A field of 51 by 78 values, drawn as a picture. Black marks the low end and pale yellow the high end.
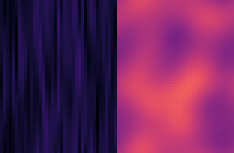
The table splits into one row of 2 panels. Panel 1,1: very low, streaked downward, faint in contrast. Panel 1,2: middling, smooth.
